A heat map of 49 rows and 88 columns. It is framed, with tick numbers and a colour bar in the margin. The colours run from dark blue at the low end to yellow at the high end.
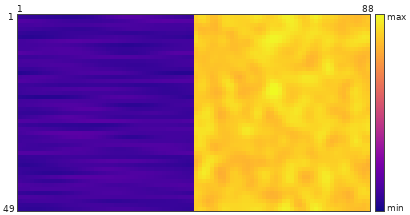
The table splits into one row of 2 panels. Panel 1,1: very low, streaked across, faint in contrast. Panel 1,2: very high, blotchy, faint in contrast.
